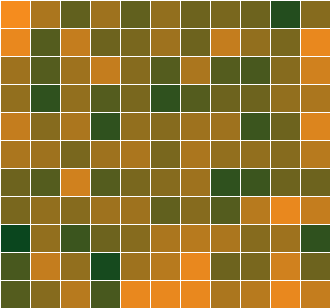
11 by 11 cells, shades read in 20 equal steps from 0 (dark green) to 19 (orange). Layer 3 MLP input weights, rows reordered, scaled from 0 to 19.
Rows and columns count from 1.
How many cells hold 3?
5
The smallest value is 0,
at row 9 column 1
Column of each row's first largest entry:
1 1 11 11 11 11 3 10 7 7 5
